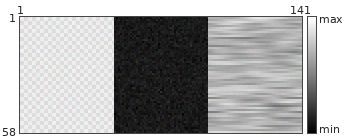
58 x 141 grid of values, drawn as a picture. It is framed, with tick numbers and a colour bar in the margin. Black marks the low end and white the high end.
It is made of 1 by 3 panels. Panel 1,1: very high, checkered, faint in contrast. Panel 1,2: very low, fine-grained, faint in contrast. Panel 1,3: high, streaked across.
